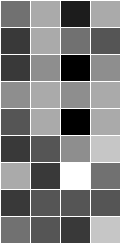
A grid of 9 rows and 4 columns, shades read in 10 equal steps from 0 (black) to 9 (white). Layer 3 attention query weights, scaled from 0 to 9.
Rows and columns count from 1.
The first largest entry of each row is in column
2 2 2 2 2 4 3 2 4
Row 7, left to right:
6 2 9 4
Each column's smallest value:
2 2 0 3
